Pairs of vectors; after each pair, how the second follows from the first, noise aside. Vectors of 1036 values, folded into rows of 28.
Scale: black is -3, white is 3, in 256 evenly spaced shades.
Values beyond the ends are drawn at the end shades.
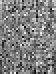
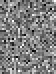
shuffled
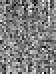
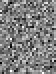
shuffled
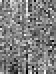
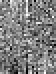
copied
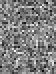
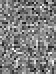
copied
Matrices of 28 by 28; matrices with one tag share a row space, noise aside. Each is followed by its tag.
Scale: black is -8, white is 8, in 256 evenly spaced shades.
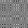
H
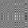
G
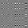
G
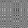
H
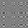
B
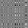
G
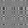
B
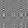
B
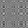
B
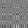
H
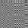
G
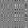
G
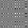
G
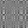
B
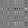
G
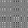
H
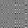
G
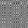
H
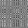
H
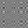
B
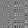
G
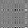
G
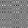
H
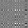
G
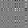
G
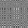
H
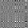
G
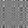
B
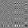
G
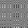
H
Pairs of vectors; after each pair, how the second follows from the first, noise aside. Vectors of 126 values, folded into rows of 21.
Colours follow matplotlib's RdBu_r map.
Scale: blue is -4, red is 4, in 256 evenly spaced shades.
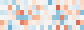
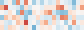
reversed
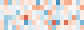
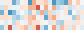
shuffled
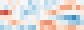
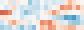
copied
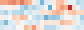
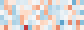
shuffled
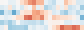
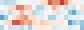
wrapped around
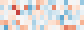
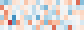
shuffled
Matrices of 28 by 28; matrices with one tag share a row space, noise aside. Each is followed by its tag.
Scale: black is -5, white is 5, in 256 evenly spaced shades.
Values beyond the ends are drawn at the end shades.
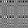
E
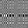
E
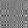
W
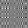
W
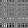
E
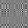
W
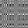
E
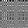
E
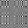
W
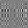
W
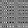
E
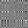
W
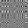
W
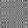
W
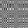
E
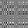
E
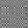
W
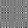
W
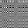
E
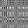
E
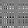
E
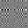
W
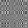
W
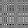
E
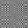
W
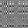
E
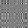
W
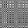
E
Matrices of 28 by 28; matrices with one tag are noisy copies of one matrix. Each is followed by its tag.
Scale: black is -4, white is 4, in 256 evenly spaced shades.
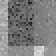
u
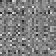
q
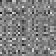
q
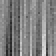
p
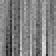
p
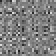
q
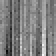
p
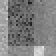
u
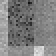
u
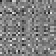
q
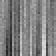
p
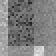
u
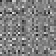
q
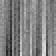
p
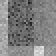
u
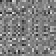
q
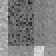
u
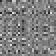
q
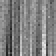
p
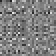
q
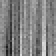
p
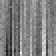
p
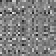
q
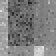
u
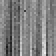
p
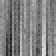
p
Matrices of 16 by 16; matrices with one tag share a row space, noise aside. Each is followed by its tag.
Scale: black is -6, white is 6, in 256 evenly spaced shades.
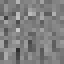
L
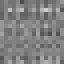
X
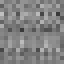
X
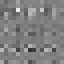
L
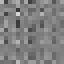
L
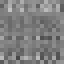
X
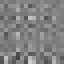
L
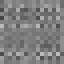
X
